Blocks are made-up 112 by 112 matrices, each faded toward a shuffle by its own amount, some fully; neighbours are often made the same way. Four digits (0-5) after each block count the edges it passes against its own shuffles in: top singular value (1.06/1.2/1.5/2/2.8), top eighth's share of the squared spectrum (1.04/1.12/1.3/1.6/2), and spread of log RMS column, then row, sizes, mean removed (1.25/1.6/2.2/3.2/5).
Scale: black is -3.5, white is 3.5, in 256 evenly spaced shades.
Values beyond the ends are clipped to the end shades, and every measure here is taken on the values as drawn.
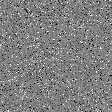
0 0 0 0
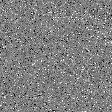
3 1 0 0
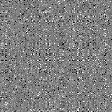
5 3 2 2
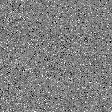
3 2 0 0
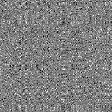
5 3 2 2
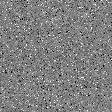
0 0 0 0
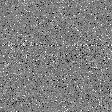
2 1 0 1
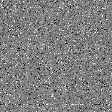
1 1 0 2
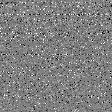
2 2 0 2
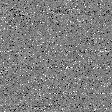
1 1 0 1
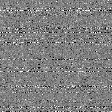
2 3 0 4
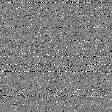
2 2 0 3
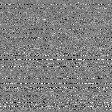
3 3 0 4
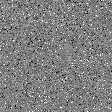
0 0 0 0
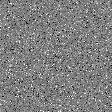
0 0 0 1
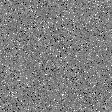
0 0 0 0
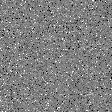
0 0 0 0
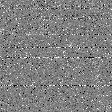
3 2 0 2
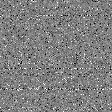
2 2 0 2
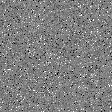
2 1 0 0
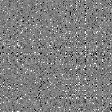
4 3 2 2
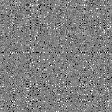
4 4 3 2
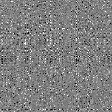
4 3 3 2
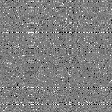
5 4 2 3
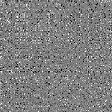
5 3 2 2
